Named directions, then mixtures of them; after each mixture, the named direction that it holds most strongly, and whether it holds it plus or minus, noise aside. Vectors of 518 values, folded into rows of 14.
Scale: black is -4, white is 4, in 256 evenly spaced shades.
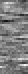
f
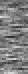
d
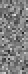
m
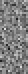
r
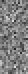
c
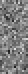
c, minus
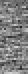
d, plus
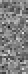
m, minus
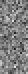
c, plus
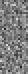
r, minus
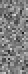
m, plus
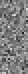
m, plus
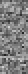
m, plus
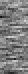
d, minus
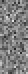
c, plus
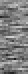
d, minus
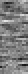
f, minus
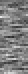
d, plus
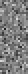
r, minus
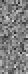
c, plus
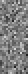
c, minus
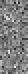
c, plus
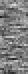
d, minus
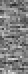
d, plus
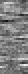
f, plus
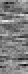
f, minus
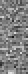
c, minus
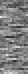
d, plus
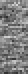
d, minus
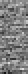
d, minus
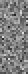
m, minus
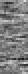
f, minus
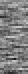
d, minus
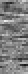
f, minus
